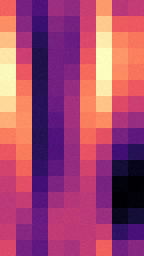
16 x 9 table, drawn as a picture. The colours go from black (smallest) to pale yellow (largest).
Grain: streaks running down. Ninth with the lowest average: bottom right. Calmest part: bottom middle. Ninth with the highest average: top right.
